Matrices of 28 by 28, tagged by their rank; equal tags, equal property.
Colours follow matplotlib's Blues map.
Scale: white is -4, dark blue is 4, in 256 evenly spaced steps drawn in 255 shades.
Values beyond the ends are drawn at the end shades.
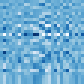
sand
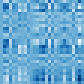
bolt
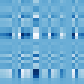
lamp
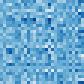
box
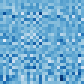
box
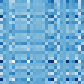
bolt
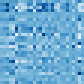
sand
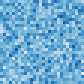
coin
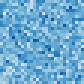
coin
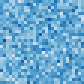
coin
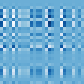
lamp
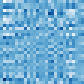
sand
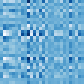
bolt
